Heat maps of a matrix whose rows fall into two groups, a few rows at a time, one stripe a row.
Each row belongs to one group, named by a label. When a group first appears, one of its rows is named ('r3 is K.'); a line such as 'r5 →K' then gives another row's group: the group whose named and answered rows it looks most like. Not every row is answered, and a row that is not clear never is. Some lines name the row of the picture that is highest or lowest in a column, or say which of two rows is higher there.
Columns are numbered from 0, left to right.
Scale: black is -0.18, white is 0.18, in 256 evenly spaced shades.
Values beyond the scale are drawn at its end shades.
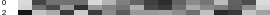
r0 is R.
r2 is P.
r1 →R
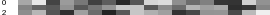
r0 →P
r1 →R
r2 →P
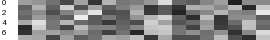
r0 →P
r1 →R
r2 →R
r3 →P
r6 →P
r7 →R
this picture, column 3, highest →1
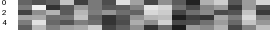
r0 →R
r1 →P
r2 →P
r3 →P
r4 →P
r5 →R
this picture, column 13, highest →0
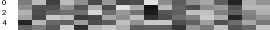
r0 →P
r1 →R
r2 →R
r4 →P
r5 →R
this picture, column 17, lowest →4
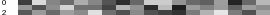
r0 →P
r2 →R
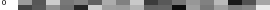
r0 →R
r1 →R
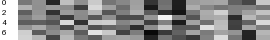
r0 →R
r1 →R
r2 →R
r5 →P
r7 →R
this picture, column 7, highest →7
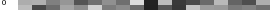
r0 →R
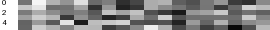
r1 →P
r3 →P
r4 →R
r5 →P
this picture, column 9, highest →5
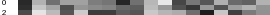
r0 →P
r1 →P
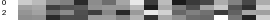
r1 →R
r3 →R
